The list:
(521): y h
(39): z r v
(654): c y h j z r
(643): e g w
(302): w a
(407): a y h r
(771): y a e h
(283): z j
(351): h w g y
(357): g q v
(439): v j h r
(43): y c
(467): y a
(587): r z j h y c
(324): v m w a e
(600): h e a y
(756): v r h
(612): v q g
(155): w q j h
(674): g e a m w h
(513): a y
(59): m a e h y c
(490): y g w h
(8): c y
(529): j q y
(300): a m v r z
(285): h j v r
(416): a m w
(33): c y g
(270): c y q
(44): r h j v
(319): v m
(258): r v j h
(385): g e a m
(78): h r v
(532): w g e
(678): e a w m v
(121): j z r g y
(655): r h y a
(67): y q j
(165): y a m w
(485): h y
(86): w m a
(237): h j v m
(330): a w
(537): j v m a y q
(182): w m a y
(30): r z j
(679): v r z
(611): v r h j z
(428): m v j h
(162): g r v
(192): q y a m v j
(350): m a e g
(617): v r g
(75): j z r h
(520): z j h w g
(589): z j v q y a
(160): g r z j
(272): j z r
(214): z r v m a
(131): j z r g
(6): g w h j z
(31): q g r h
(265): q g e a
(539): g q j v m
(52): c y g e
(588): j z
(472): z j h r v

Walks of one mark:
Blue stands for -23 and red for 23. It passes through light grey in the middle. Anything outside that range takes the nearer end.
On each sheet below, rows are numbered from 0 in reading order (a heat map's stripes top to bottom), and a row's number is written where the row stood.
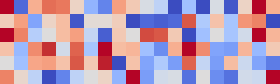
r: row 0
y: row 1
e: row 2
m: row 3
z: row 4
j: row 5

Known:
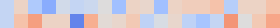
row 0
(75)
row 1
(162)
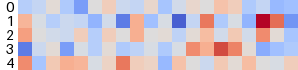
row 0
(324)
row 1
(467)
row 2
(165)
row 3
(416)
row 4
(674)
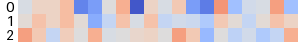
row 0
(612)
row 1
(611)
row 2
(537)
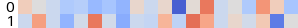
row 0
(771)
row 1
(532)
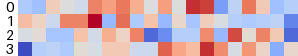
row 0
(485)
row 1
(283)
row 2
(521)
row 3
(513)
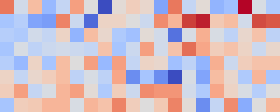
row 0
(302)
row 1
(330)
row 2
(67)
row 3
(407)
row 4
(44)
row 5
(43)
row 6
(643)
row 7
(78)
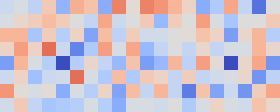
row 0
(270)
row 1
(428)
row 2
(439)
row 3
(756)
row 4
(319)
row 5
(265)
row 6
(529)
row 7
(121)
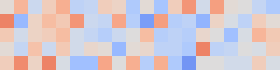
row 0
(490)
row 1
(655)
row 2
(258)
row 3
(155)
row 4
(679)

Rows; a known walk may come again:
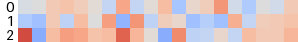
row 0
(428)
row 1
(44)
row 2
(385)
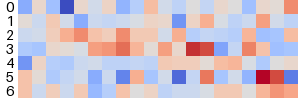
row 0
(588)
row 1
(350)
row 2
(214)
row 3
(485)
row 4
(300)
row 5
(467)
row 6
(6)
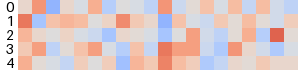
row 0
(31)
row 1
(674)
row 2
(351)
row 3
(643)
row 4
(678)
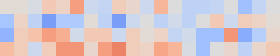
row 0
(589)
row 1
(131)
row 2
(39)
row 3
(237)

